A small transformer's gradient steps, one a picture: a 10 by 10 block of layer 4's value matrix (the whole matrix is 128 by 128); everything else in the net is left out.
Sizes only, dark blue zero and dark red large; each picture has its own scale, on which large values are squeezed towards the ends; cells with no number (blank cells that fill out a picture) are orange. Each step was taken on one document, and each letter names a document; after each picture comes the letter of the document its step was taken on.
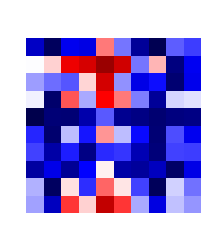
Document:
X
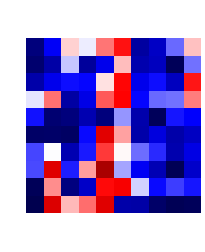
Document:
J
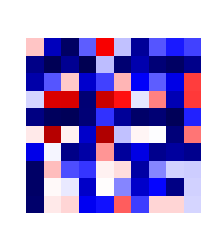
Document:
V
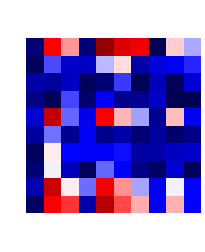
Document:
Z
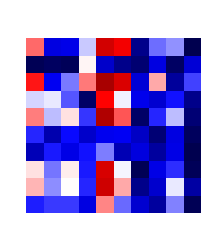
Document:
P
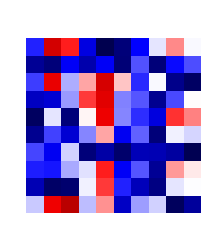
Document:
X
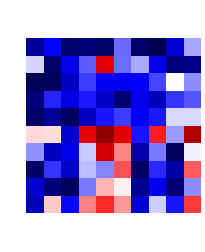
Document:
V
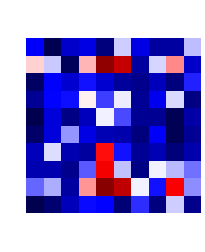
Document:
P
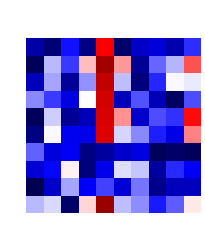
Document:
J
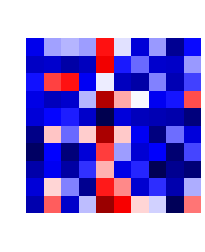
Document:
V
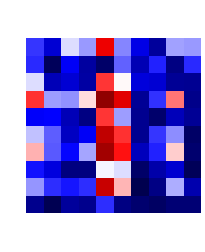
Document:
P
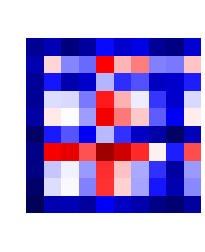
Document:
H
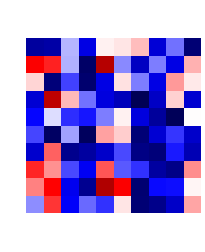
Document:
J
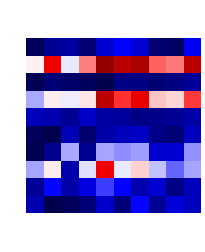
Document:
H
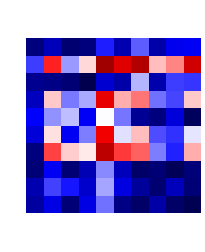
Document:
H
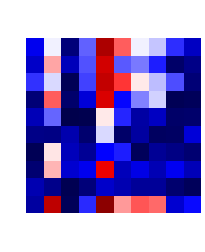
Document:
Z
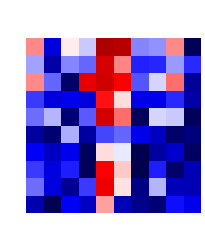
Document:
P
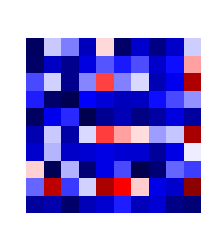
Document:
J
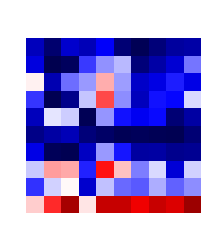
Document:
V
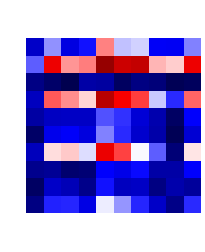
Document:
H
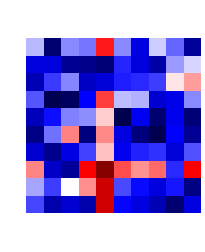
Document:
V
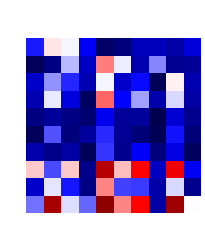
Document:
X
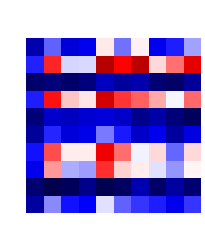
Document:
H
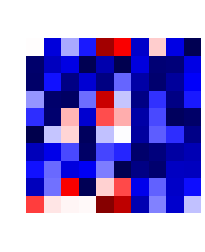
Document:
Z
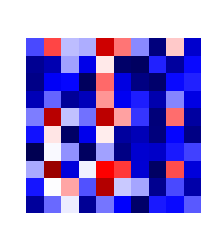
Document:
Z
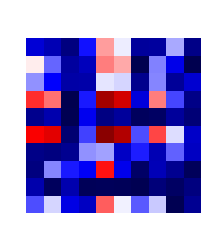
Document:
P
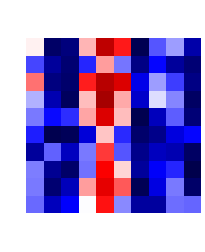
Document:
P
